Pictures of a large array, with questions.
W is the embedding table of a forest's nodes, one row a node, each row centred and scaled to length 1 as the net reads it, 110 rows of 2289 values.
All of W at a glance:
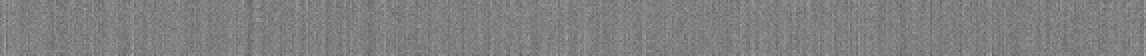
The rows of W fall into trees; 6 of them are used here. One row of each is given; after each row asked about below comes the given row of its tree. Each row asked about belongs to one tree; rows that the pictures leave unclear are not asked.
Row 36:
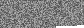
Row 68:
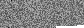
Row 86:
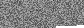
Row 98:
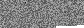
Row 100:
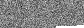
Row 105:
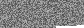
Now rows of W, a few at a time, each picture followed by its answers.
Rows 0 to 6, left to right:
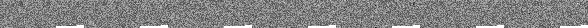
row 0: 86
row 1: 86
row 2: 105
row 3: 98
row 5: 86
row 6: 86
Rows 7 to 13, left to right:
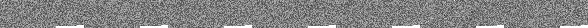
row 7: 105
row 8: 68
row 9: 105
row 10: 105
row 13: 100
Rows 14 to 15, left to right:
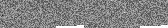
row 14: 105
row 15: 105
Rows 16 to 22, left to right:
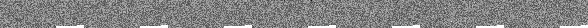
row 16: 86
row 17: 86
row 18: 86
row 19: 36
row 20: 68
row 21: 100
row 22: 105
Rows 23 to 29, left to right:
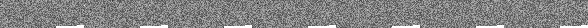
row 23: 86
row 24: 98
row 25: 36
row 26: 36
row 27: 100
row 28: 36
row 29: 98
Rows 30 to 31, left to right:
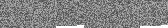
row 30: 68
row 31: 98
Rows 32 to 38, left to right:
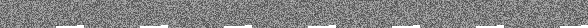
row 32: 36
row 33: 105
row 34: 86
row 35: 105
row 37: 105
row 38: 68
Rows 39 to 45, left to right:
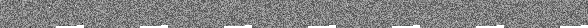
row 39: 105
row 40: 98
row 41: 98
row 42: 36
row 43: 68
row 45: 86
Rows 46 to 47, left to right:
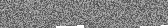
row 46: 68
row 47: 105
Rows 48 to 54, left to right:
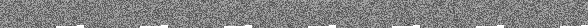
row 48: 86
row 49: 100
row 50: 98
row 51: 86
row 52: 68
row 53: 86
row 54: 98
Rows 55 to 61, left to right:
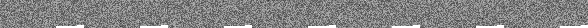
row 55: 98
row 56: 86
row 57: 86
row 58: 36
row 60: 86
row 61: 105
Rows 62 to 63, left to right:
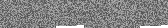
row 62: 98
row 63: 68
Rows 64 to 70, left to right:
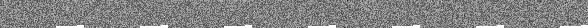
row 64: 36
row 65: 105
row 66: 86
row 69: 98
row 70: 98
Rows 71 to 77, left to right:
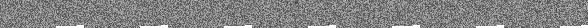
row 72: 68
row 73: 105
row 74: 98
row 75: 98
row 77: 98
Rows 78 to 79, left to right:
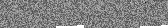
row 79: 98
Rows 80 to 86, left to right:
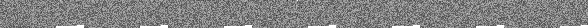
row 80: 100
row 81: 86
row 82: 36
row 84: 98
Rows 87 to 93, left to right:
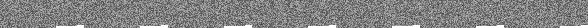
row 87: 98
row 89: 98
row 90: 100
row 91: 98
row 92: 36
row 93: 105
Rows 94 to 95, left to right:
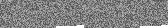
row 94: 105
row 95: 98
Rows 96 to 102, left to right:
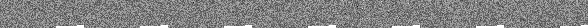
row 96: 105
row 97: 105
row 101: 68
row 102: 86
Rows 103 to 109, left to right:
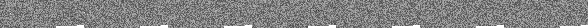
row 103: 68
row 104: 105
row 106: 86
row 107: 98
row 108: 105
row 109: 105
